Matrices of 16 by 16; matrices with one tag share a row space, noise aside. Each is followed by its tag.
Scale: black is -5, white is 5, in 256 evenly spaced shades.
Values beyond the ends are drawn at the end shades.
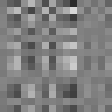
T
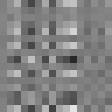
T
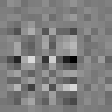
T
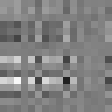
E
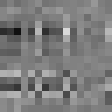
E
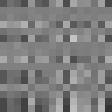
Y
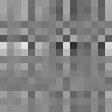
Y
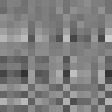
Y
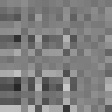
E
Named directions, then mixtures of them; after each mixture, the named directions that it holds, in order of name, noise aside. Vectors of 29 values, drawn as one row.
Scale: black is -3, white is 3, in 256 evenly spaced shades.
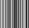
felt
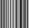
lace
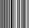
felt, lace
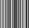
felt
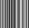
lace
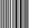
felt, lace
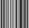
lace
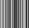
felt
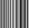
lace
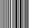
felt, lace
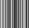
felt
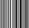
felt, lace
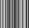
felt, lace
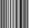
lace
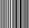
felt, lace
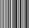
felt, lace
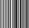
felt, lace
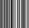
felt, lace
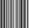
felt, lace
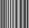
lace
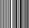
felt, lace
